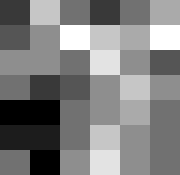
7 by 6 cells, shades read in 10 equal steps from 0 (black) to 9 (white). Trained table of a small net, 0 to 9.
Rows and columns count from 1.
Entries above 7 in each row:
0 2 1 0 0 0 1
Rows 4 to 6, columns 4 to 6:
5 7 5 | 5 6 4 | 7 5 4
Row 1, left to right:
2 7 4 2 4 6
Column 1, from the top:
2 3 5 4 0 1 4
